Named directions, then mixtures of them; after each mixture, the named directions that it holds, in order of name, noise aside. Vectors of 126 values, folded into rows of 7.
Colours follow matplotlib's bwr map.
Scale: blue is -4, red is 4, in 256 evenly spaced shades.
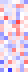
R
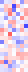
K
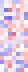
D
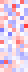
K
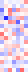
D, K, R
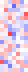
D, K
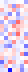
R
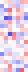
D, R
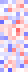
D, R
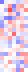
D, K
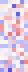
K, R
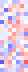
D, R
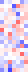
K, R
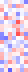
R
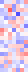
D, K
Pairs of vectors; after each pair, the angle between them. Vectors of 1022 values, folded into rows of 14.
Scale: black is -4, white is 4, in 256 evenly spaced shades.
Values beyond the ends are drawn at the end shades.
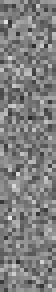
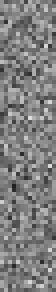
nearly opposite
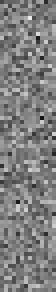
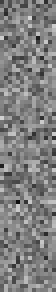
nearly parallel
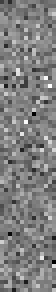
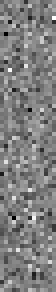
orthogonal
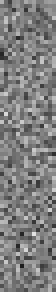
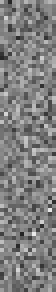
nearly parallel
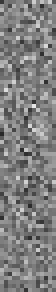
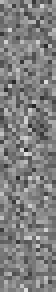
nearly opposite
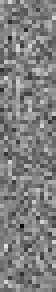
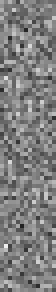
nearly parallel
